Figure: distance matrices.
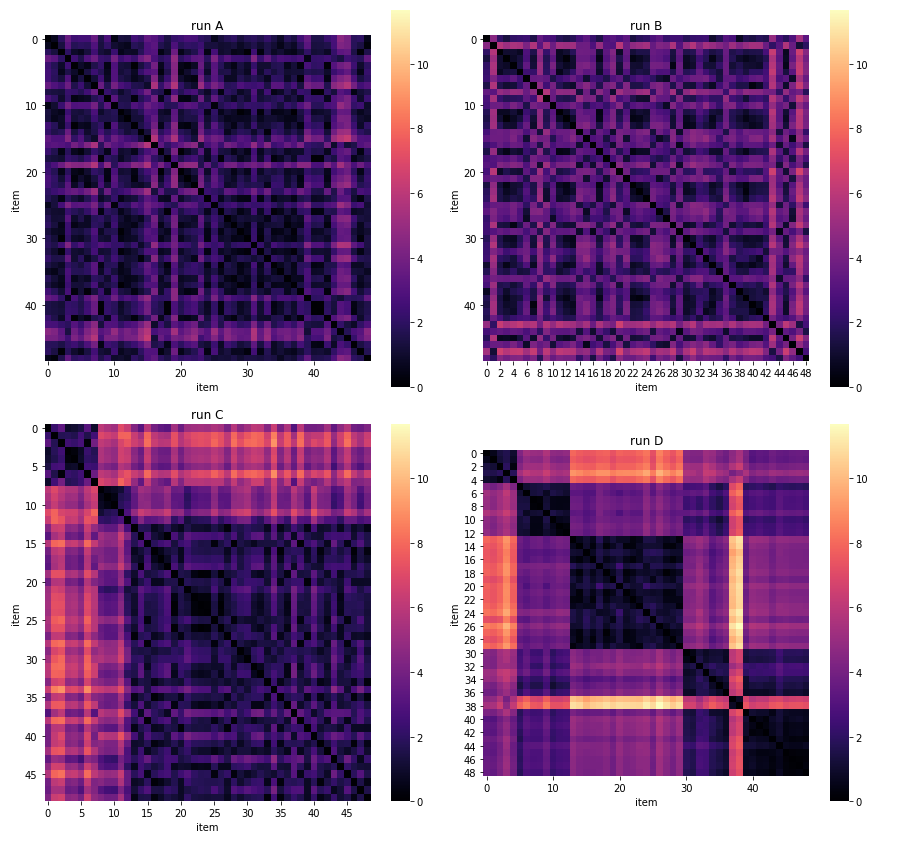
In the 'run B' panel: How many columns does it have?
49
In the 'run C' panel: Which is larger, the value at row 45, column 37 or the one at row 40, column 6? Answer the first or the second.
the second
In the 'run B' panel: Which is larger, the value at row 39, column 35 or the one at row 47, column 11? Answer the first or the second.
the second
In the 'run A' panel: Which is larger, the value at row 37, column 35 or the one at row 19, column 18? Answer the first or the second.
the second
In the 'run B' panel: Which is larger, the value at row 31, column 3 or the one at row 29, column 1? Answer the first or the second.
the second
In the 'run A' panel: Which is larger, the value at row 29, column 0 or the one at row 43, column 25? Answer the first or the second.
the second
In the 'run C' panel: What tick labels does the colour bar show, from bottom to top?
0, 2, 4, 6, 8, 10
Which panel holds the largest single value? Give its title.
run D
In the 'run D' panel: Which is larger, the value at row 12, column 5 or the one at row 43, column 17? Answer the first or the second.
the second
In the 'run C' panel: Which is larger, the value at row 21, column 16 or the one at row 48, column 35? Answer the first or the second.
the first
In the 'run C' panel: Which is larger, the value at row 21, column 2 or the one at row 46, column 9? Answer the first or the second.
the first
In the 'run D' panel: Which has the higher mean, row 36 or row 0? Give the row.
0
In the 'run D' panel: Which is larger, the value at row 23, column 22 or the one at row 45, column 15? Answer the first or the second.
the second
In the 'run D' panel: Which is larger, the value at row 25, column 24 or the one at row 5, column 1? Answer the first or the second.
the second
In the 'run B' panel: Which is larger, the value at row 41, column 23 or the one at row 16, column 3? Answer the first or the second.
the second
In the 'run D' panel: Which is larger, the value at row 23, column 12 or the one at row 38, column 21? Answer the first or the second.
the second
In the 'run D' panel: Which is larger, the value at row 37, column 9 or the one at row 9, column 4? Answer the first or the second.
the first
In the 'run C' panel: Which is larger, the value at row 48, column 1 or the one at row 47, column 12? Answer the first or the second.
the first
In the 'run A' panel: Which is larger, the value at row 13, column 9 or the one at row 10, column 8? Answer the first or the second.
the second
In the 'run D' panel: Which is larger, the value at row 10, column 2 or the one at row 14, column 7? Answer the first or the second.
the first
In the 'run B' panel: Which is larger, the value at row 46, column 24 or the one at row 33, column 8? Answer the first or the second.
the second
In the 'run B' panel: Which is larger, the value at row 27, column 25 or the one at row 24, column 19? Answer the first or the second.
the second
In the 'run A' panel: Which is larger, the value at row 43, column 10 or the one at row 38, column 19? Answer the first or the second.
the second
